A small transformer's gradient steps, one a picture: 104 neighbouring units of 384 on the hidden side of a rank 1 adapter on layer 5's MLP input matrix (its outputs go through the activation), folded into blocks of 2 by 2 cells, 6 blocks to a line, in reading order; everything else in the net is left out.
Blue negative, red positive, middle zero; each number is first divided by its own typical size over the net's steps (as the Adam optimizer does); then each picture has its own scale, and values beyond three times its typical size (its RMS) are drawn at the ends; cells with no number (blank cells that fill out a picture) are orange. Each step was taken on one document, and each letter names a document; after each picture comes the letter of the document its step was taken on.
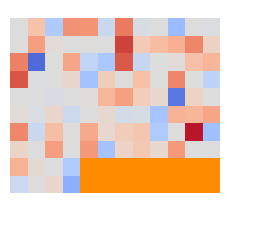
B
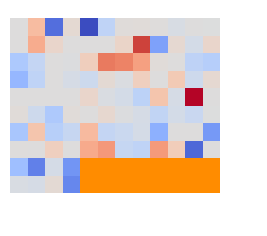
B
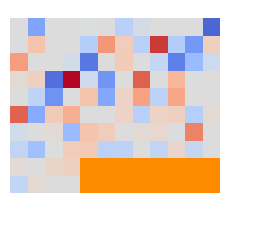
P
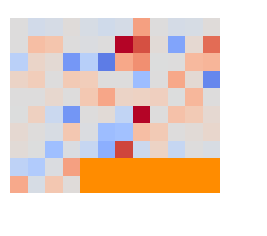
B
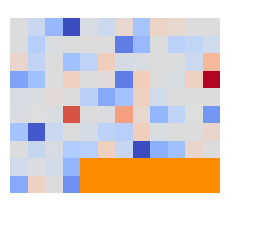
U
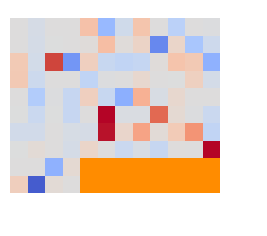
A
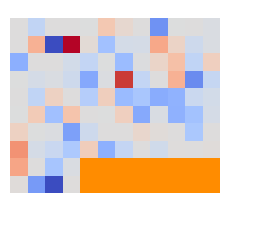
P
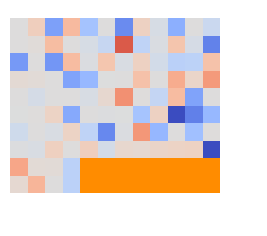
A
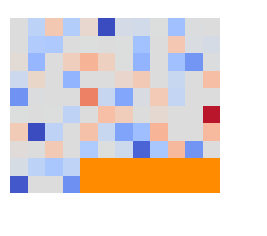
U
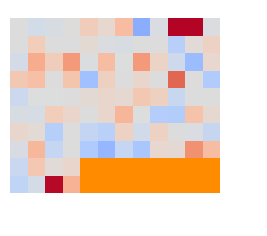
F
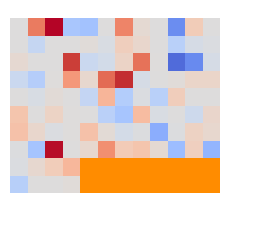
F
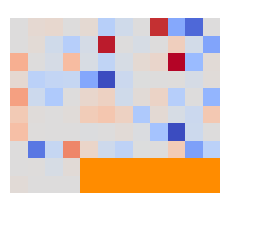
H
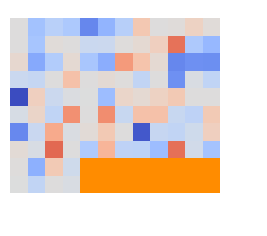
F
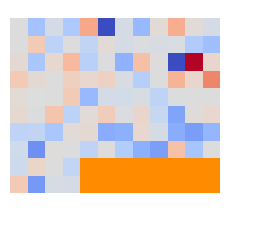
F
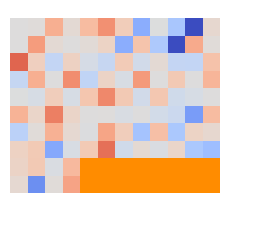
A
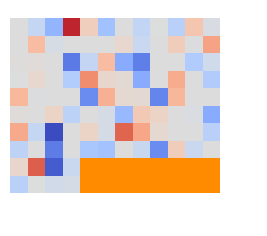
U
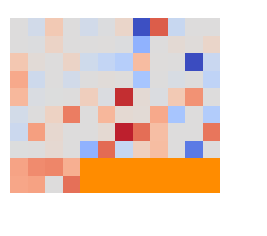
U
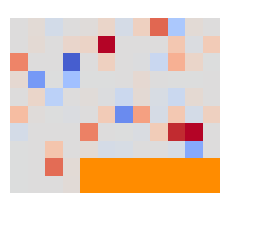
H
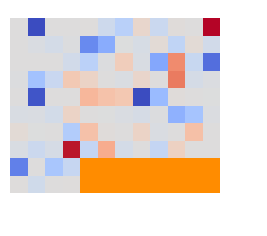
P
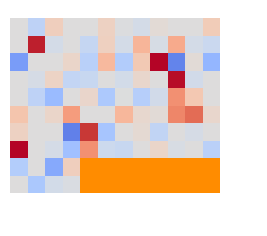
P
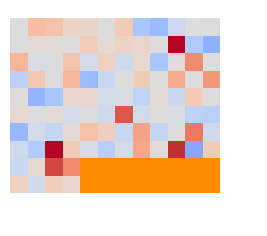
F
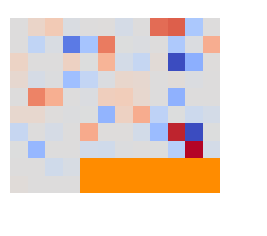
H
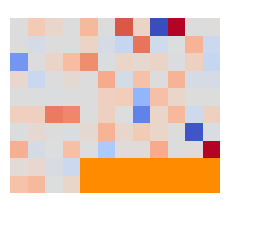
A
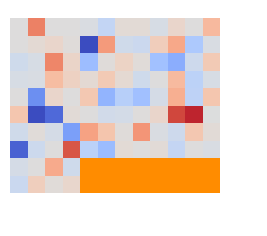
P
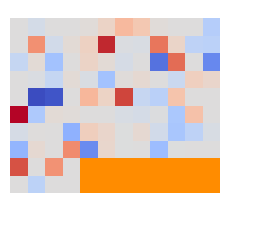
P
